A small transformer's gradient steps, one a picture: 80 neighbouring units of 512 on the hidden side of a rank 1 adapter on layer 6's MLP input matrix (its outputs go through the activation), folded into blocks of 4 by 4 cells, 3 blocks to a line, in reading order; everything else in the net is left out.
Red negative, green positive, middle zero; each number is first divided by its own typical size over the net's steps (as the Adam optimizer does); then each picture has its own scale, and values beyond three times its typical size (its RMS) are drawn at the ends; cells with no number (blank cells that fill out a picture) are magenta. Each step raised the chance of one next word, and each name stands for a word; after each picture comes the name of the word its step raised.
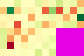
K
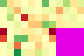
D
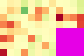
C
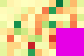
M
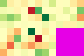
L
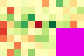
M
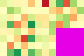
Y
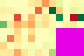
K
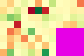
L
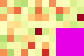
C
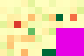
L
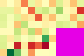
C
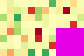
C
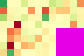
L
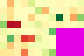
L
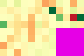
K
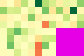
K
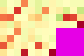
C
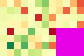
D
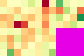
K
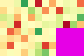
K
